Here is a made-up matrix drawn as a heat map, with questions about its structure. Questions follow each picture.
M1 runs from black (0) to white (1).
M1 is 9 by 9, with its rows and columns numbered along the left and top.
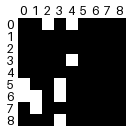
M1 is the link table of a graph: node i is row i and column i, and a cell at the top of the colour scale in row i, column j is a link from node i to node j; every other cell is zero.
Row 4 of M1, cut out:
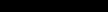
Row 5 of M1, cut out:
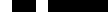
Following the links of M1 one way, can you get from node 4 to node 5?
no
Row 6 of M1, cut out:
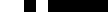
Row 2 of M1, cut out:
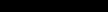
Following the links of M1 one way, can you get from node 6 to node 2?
yes
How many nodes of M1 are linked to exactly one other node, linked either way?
3
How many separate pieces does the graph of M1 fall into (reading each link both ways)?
1
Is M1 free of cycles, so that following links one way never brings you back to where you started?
yes
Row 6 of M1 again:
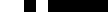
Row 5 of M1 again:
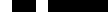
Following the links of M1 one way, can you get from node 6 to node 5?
no
